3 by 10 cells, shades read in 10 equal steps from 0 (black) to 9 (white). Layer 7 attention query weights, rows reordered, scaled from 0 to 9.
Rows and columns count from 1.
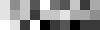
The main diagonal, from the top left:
8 6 2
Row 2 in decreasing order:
8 8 7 7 7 6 6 6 5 2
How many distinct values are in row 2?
5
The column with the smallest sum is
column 9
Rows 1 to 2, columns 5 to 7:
9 4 3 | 7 7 8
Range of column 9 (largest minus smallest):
4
